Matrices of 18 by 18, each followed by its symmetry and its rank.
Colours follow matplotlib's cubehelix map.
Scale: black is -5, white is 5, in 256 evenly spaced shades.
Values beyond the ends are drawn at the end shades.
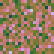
neither, full rank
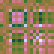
symmetric, rank two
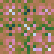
symmetric, rank three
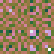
symmetric, rank three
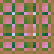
symmetric, rank one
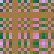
symmetric, rank one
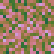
neither, full rank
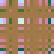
symmetric, rank one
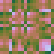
symmetric, rank two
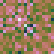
symmetric, rank three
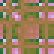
symmetric, rank two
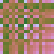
symmetric, rank two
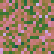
neither, full rank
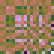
symmetric, rank two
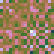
symmetric, rank three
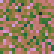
neither, full rank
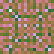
symmetric, rank three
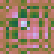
symmetric, rank two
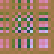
symmetric, rank one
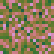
neither, full rank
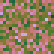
neither, full rank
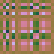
symmetric, rank one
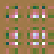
symmetric, rank one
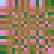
symmetric, rank two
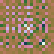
symmetric, rank three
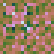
symmetric, rank three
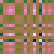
symmetric, rank one
